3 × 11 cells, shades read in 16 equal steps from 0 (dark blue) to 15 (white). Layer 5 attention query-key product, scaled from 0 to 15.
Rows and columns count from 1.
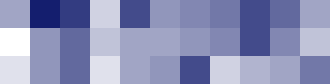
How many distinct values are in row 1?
9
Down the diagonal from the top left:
9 8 5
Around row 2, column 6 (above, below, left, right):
8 8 9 8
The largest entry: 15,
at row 2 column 1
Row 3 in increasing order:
3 5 6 8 8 9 9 10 12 13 13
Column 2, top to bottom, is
0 8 8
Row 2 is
15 8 5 11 9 9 8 7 3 7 11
